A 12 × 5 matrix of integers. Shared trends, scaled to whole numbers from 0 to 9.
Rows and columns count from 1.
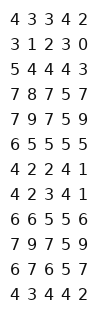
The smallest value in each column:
3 1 2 3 0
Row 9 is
6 6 5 5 6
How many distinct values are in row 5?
3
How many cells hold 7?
9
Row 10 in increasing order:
5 7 7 9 9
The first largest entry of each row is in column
1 1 1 2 2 1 1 1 1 2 2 1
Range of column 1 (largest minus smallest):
4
